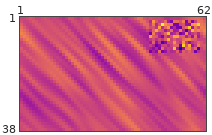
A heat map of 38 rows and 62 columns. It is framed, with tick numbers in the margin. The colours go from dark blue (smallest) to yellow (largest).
An odd patch, rougher than its surroundings, sits in the top right. Overall the values sit about 50% of the way up the scale. The halves do not mirror each other. No overall slope runs across the table. Values change most from cell to cell in the top right. Streaks slant down to the right.
